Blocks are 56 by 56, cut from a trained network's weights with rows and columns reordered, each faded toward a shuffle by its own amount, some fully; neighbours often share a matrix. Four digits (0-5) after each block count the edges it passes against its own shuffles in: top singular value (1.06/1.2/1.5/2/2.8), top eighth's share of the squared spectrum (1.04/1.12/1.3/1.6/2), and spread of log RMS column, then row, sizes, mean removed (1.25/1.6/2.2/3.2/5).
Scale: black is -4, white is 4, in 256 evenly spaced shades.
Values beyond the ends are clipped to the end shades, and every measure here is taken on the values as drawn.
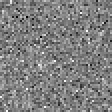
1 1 0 0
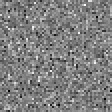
0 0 0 0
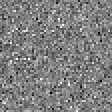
0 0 0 0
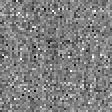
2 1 0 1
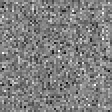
2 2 0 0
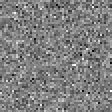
2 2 0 0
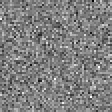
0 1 0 0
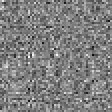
3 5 2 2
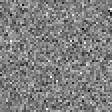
2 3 1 0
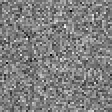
0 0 0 0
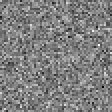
0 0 0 0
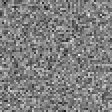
0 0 0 0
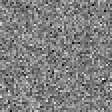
0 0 0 0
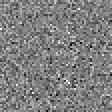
2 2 1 0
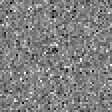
0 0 0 0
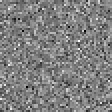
1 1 1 0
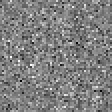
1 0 0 0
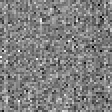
2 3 0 2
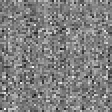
3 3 0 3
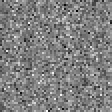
1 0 0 0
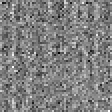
3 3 0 2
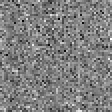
1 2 0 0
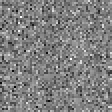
1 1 0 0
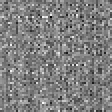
3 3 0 3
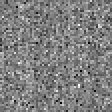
2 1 0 1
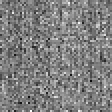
3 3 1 2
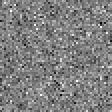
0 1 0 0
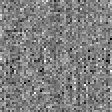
3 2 0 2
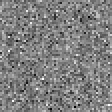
1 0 0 0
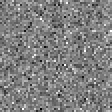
1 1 0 0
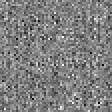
2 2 1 2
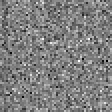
1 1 0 0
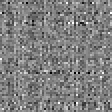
3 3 0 3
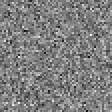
1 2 0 0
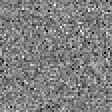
1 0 0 0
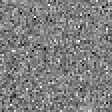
1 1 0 0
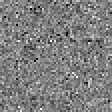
2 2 1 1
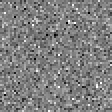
1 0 0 0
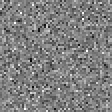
1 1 0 0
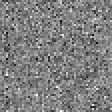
2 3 2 0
